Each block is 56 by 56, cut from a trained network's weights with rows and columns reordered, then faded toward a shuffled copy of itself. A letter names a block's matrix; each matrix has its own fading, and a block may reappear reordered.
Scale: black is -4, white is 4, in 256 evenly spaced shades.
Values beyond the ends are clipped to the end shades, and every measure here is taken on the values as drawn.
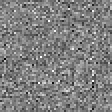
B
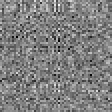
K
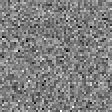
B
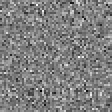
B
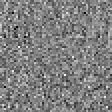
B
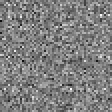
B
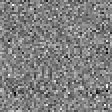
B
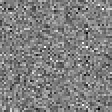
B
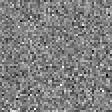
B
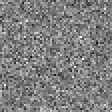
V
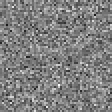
V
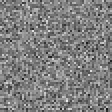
V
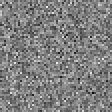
V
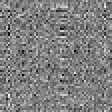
K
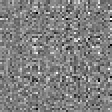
K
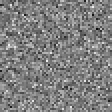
V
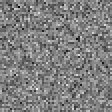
V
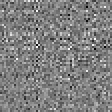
K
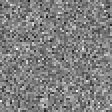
V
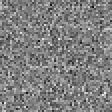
V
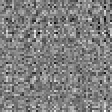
K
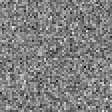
V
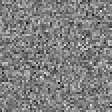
V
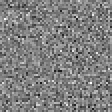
V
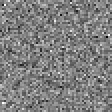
V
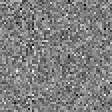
B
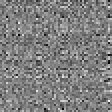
K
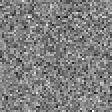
V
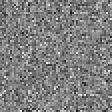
B
